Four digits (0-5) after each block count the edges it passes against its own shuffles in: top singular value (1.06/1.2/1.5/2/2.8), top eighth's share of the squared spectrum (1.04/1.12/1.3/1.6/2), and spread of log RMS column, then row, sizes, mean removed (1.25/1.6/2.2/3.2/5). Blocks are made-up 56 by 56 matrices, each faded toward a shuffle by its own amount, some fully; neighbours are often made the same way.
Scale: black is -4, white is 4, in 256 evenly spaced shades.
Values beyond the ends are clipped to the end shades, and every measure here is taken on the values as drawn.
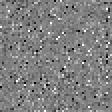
2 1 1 0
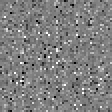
3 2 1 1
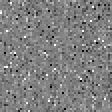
2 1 1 0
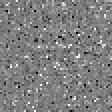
1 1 0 0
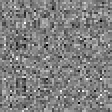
4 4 2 2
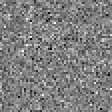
2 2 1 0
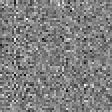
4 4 2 2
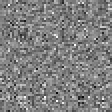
3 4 2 1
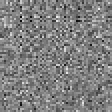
4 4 2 2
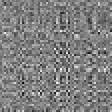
4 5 3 3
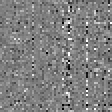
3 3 3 1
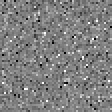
0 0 0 0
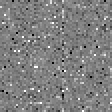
2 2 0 0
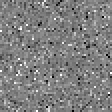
1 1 0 0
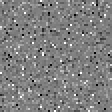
0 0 0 0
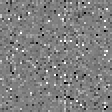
2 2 1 0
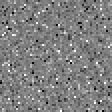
0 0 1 0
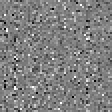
3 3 2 0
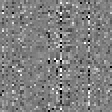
4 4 3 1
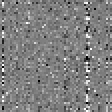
4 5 3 1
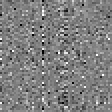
4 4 3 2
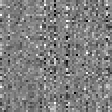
4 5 3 2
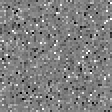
0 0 0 0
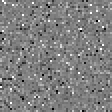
0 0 0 0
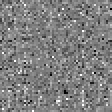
3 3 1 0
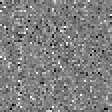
2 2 0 0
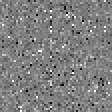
3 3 0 0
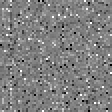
1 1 0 0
